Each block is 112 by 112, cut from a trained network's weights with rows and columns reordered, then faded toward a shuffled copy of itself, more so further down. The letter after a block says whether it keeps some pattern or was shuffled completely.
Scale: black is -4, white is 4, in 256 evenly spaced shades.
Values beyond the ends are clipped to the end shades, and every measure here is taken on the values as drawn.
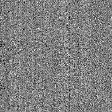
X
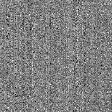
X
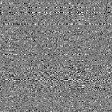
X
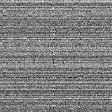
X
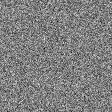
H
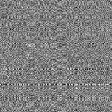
X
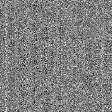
X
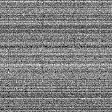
X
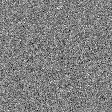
H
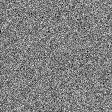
H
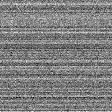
X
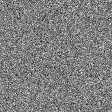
H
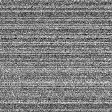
X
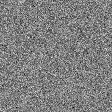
H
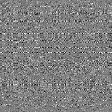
X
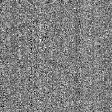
X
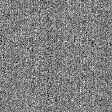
X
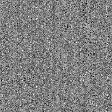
X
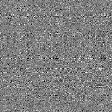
X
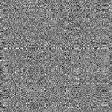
X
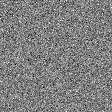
H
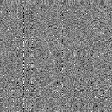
X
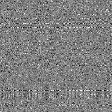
X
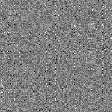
X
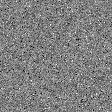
H
